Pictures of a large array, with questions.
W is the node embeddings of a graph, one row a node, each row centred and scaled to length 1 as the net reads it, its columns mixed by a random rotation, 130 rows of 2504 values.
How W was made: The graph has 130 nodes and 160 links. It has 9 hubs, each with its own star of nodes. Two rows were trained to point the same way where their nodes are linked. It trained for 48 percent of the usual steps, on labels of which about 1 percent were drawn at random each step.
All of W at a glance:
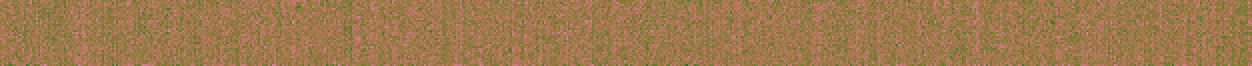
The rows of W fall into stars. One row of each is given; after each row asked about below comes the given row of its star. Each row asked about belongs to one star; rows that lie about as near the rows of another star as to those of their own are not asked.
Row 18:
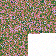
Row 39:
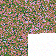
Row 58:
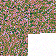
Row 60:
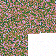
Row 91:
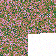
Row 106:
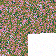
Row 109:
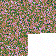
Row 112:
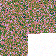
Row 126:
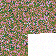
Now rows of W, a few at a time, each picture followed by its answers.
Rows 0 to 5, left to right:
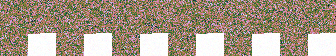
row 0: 112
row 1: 58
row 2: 60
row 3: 109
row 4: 106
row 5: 106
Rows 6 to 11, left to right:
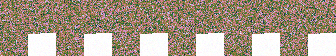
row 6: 60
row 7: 60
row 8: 106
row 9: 91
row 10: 91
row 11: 106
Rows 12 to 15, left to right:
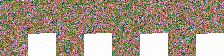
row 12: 60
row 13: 18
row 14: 112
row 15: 60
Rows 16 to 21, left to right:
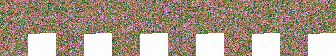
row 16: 106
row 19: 126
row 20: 106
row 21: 126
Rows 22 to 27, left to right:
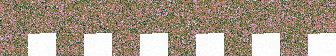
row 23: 60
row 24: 112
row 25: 18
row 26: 60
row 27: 112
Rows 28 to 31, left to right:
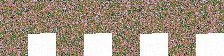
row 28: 126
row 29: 112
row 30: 126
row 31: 91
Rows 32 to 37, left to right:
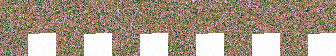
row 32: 39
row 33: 126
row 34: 91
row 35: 39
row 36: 39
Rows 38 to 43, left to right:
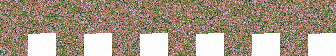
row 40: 106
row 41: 106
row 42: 109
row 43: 106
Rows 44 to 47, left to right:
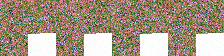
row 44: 58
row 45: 106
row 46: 109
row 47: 106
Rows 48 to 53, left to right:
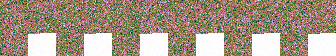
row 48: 18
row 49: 39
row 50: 112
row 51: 91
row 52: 58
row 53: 60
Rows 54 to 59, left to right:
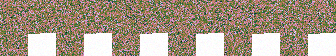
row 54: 126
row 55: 112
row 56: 112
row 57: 18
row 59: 126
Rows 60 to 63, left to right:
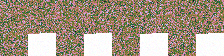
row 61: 91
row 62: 112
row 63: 91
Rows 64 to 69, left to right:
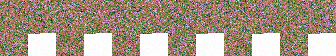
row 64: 60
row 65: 126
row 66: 126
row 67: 60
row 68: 126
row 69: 60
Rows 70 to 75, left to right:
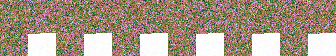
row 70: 112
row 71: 109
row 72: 18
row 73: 39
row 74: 18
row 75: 18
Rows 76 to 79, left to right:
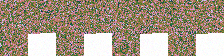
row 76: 18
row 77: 60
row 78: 91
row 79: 126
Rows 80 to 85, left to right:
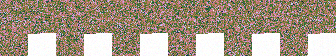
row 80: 18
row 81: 126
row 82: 109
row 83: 58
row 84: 18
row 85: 112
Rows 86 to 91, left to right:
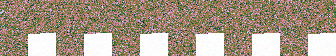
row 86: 39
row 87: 39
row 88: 58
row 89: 91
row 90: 18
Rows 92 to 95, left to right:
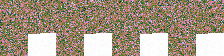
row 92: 106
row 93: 126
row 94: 106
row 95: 60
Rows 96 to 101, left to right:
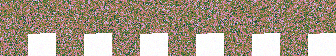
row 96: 112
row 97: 106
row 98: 60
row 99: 60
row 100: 58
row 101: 39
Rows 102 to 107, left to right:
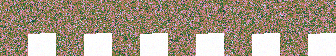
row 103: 18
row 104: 126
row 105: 112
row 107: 58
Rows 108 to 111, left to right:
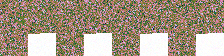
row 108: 126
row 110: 112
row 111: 112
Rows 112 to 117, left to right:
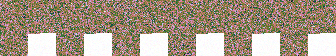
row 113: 126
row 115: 60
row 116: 106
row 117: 106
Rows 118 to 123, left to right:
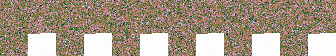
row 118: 112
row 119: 39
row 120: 58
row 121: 126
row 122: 18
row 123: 39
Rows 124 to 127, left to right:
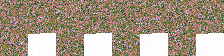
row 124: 112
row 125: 39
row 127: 106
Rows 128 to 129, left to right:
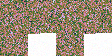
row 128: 58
